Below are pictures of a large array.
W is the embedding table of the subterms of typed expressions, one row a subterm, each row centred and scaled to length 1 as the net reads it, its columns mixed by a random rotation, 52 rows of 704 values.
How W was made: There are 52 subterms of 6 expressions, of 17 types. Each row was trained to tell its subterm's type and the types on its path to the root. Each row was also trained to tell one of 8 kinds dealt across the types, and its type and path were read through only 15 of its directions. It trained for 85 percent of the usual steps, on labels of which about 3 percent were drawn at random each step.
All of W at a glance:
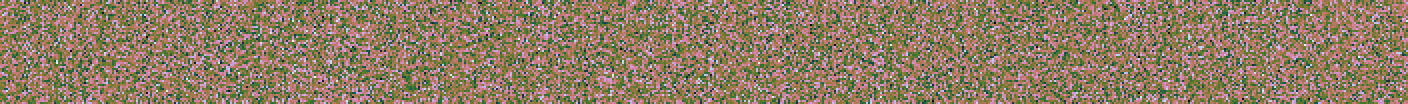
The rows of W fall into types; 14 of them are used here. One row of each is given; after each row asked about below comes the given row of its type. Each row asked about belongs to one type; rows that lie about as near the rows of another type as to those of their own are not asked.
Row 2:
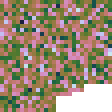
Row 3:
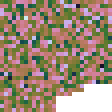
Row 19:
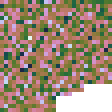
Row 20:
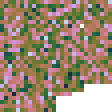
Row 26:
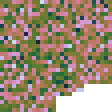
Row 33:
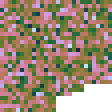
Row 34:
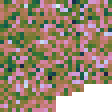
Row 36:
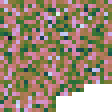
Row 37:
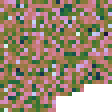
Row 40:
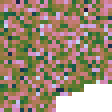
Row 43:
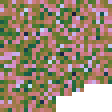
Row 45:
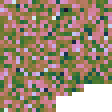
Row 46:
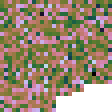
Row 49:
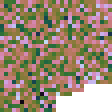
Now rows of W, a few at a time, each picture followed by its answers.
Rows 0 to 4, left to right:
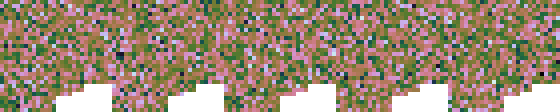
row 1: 20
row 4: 46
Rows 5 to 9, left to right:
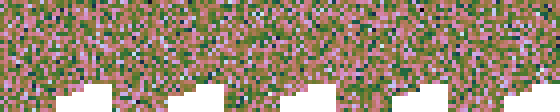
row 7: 19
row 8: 33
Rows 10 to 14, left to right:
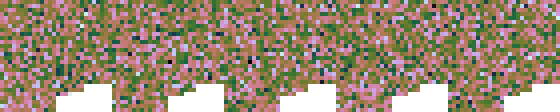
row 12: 26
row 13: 46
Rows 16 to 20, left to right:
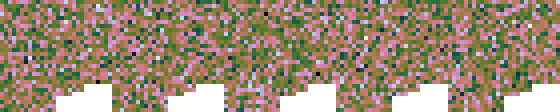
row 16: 26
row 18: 46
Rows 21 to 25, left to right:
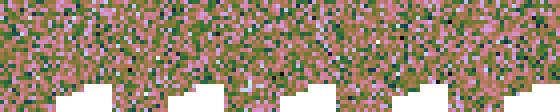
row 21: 34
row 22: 37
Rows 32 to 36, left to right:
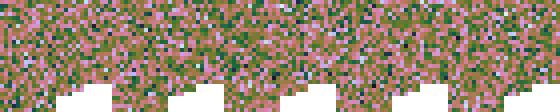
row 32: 19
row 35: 34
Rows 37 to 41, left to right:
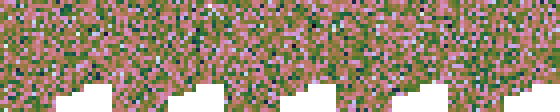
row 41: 43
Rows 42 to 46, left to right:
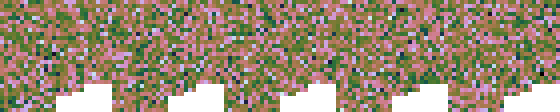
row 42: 34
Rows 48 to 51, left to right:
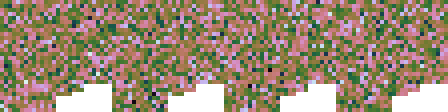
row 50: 43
